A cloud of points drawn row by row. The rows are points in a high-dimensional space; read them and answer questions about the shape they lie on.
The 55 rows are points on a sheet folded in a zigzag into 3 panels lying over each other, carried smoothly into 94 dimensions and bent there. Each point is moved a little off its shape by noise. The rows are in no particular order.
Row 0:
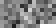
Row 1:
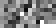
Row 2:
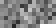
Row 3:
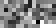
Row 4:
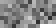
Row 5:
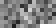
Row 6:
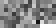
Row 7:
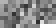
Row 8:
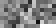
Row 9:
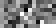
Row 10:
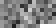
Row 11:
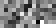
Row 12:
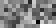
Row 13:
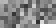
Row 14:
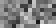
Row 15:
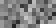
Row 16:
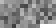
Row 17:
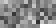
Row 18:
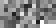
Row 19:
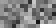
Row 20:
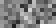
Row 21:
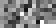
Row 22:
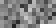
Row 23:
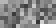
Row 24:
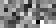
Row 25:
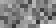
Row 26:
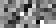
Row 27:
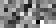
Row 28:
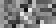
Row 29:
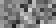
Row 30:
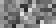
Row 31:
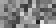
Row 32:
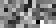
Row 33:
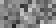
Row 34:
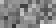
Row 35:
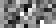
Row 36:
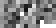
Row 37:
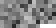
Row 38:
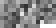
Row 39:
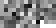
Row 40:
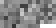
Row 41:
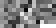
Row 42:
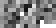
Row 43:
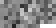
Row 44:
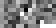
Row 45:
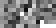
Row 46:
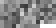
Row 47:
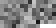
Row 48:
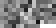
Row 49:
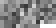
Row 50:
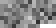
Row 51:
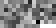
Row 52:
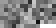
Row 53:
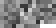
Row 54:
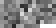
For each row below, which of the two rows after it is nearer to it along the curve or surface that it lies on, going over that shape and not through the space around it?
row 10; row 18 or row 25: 25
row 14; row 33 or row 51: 51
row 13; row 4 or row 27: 27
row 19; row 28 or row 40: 28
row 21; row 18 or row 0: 18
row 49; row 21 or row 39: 39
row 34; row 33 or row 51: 33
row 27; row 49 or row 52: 49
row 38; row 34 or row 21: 34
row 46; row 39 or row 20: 39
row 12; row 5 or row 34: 5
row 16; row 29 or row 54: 54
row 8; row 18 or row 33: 33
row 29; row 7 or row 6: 6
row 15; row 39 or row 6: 6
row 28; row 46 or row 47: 47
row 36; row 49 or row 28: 49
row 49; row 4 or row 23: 23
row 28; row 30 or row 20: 20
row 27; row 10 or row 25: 25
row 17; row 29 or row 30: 30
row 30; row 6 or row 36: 6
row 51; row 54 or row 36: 54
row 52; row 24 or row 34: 24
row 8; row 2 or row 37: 37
